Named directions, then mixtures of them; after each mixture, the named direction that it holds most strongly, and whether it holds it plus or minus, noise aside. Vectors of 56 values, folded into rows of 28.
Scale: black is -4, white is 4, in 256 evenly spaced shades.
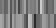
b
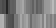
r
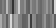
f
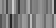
f, minus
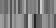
b, plus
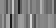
f, minus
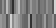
f, plus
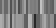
b, plus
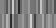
f, minus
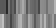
r, plus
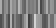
b, minus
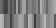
b, plus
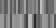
b, plus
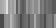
r, minus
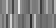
f, plus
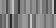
f, minus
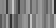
f, minus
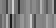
f, minus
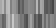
r, minus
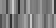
f, minus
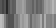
r, plus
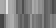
r, minus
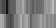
r, plus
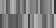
f, minus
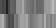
r, plus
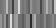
f, plus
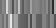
f, plus
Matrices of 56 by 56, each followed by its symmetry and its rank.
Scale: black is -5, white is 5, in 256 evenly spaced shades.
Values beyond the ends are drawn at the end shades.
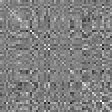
symmetric, rank five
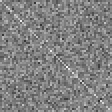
symmetric, full rank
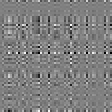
neither, rank two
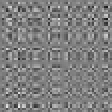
antisymmetric, rank two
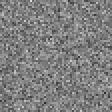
neither, full rank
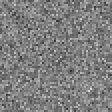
symmetric, full rank
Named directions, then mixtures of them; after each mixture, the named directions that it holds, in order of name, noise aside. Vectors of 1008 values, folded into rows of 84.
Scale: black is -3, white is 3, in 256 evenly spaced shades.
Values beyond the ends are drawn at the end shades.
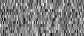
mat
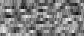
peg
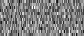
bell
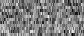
bell, mat, peg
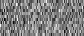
bell, mat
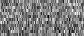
bell, mat, peg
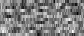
peg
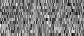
bell, mat, peg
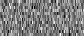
bell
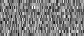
bell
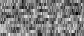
mat, peg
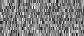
bell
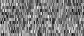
bell, mat, peg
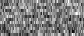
bell, mat, peg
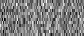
mat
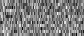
bell, mat, peg
